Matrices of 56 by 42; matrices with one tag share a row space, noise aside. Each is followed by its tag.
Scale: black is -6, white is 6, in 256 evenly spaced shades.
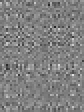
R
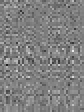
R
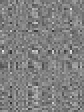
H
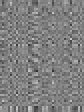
H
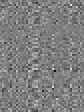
H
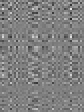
H
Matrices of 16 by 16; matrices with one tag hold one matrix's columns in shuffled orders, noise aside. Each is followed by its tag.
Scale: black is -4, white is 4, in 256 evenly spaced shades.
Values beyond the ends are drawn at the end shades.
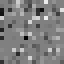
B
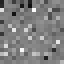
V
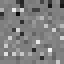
V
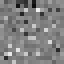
V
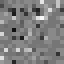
B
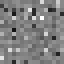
B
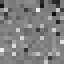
V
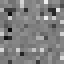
B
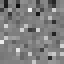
V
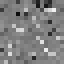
V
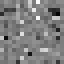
B
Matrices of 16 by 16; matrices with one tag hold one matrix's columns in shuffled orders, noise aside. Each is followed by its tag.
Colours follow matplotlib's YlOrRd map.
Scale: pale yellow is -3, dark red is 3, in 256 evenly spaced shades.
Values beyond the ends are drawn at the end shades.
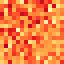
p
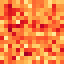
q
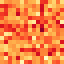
q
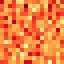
p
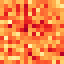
q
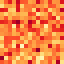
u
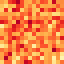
u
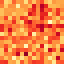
q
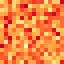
p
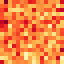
u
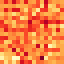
u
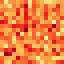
q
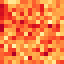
q
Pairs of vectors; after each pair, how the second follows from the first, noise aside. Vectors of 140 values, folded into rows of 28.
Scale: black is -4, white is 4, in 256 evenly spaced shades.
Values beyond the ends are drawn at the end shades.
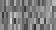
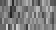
shuffled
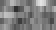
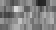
negated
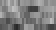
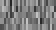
shuffled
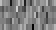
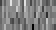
sign-scrambled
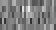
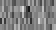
sign-scrambled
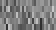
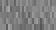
shrunk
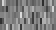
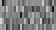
negated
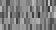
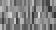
sign-scrambled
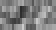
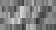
negated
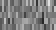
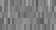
shrunk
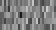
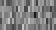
reversed
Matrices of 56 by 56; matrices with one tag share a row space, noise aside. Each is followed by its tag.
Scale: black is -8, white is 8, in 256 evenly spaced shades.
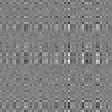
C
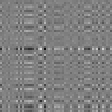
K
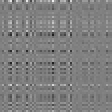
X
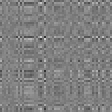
K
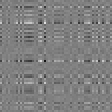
K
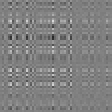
X
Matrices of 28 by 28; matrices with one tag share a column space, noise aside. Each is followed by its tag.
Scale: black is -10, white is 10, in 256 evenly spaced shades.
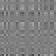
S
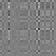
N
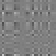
S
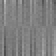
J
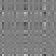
S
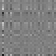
S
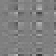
S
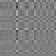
N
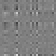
S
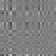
S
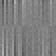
J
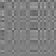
N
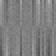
J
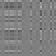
N
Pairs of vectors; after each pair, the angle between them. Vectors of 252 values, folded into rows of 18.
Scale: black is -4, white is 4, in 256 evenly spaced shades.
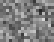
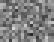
orthogonal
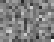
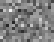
orthogonal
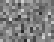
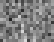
nearly opposite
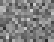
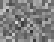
partly aligned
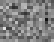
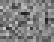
nearly parallel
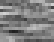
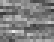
nearly opposite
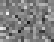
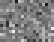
orthogonal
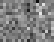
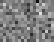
nearly parallel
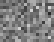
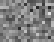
nearly opposite
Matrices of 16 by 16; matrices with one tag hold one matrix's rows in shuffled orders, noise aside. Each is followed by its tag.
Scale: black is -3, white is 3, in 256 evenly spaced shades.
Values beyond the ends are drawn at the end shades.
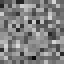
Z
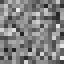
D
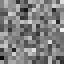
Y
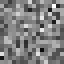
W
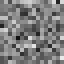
Y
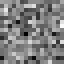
Y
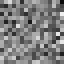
D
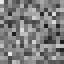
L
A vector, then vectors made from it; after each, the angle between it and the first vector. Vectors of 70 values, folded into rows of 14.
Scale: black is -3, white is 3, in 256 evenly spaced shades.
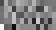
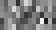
partly opposed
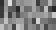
partly aligned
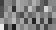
nearly parallel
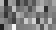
nearly opposite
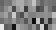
nearly parallel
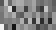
nearly parallel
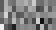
nearly parallel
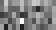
partly aligned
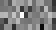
orthogonal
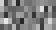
partly opposed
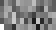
nearly parallel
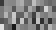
nearly parallel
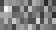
partly aligned
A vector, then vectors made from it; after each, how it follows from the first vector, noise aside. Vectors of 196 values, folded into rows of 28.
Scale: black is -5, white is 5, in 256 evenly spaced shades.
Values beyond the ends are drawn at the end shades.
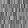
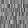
wrapped around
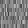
wrapped around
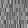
wrapped around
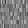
wrapped around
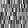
scaled up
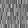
wrapped around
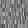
wrapped around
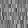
wrapped around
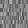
wrapped around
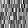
scaled up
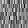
scaled up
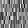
scaled up
